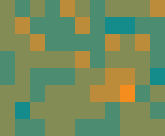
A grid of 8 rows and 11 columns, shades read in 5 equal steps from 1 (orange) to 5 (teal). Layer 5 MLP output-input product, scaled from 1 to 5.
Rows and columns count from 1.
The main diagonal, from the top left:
3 2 2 3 4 3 3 4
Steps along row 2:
down up same same down up up same down same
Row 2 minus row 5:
-1 -1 0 0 0 -1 1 3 3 1 -1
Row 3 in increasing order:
2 2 2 3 3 3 4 4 4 4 4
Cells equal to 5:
4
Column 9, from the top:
3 5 3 3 2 1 3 3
